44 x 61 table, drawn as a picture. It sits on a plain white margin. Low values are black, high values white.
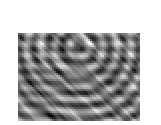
Horizontal stripes repeat 8 times down the table. Concentric rings centre on the top middle. No single row or column stands out from its neighbours. The values follow a bell shape.
